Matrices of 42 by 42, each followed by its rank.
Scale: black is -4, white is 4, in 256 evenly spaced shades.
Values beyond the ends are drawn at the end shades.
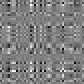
two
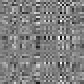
three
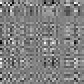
three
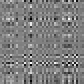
two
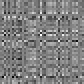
three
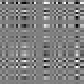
one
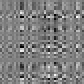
two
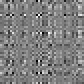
three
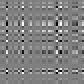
one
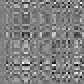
three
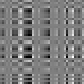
one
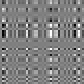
one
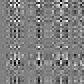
two
